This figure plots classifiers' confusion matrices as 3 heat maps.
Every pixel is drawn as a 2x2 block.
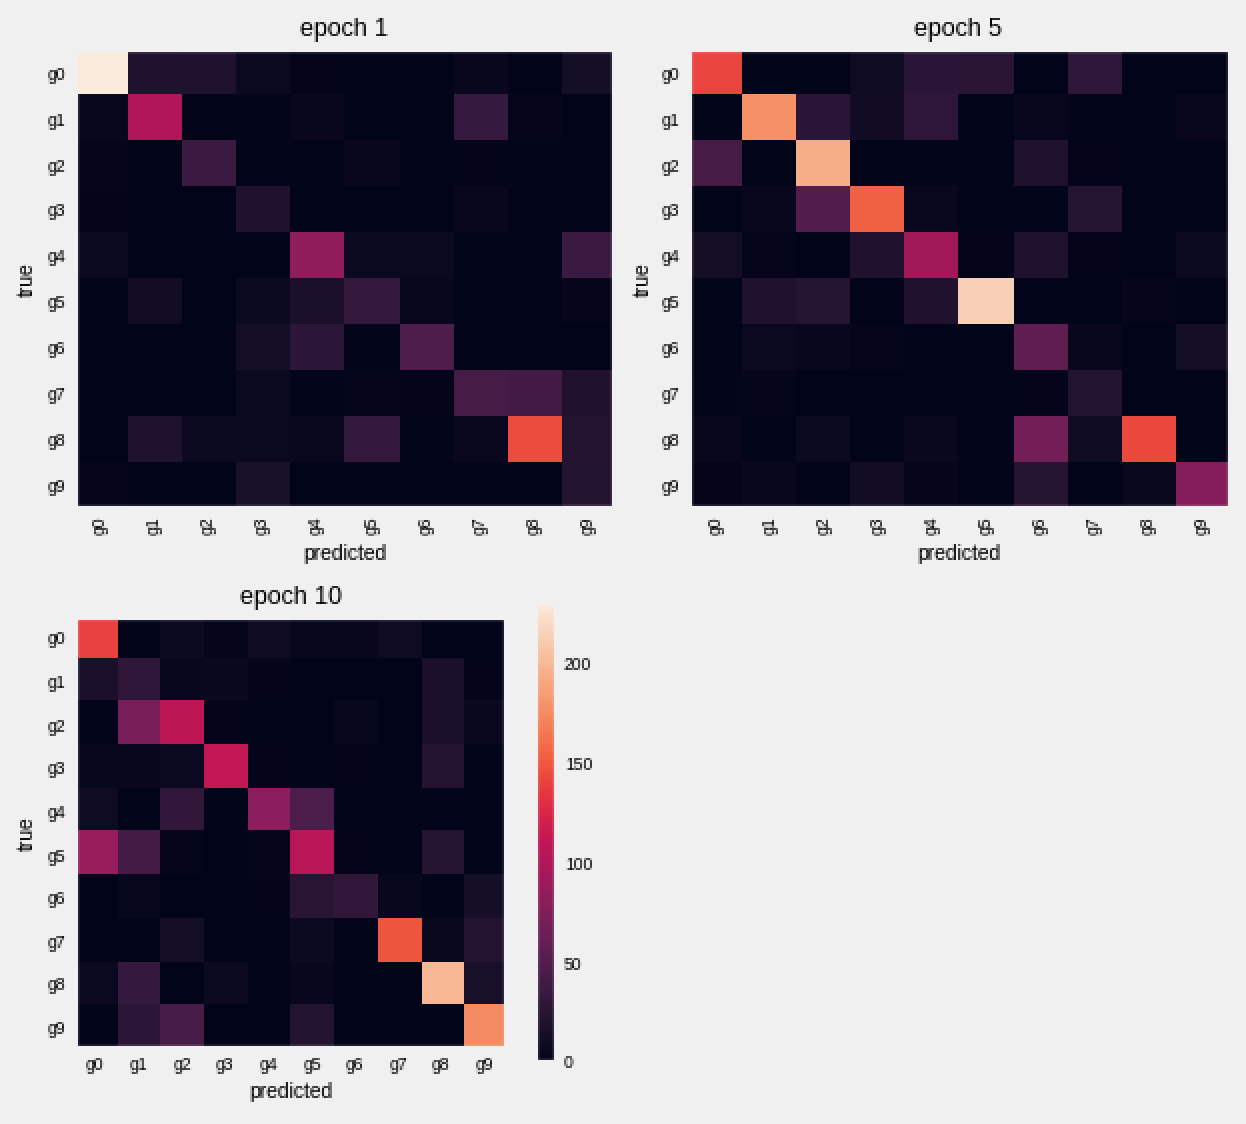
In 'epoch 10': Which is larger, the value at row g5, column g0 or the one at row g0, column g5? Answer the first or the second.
the first
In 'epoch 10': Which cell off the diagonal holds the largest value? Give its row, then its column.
g5, g0
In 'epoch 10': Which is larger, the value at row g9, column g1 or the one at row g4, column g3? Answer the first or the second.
the first
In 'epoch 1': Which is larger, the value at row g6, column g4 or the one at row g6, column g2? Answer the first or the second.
the first
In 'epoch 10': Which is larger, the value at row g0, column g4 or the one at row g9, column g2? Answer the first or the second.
the second
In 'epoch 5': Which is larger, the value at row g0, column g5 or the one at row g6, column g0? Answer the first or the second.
the first
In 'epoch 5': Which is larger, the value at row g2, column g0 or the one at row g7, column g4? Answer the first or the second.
the first
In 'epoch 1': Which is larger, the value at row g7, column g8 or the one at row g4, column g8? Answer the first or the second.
the first
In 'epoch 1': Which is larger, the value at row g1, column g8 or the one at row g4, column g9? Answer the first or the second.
the second
